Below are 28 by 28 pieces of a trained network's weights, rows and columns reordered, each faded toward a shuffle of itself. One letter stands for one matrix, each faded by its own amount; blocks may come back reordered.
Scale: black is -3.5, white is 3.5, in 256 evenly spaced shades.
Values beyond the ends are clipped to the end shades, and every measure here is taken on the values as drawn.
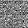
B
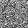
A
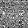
B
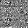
B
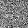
A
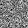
A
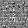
B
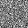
A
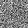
A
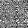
B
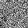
A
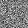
A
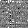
B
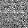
B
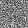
A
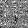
B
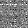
B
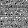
B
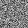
A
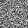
A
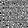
B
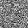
A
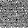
B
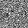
A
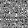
B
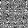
B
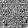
B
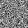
A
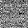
B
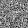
A
